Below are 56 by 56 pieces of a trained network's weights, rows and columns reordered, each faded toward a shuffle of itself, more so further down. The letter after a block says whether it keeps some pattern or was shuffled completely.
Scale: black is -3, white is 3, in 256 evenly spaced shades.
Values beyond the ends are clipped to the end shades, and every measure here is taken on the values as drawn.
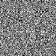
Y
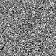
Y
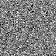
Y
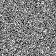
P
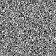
Y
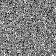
P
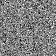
P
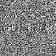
Y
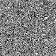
Y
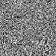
Y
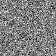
P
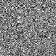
Y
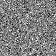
P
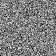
P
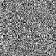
Y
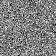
P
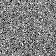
P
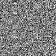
Y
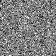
P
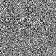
Y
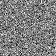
P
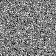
P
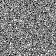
P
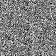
P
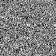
Y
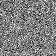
P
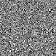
Y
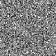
Y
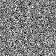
Y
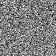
P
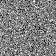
P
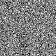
Y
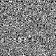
Y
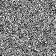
P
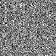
Y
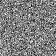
P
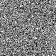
P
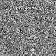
Y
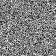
P
